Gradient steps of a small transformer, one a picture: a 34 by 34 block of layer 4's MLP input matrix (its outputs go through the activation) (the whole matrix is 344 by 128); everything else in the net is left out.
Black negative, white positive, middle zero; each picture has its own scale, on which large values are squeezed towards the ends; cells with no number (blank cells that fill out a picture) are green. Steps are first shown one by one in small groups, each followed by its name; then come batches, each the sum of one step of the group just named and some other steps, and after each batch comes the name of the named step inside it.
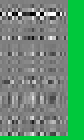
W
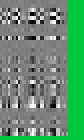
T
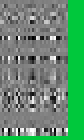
T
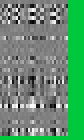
T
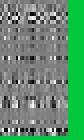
T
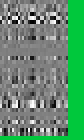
T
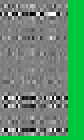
W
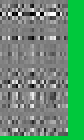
W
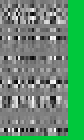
T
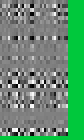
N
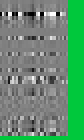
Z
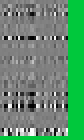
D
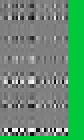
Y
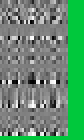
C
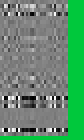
N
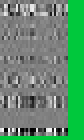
N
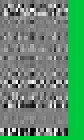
N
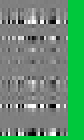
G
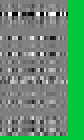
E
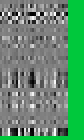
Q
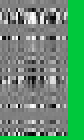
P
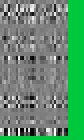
P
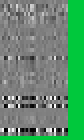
P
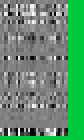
G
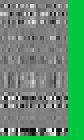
G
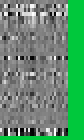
P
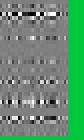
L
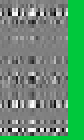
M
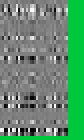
M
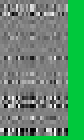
L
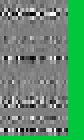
L
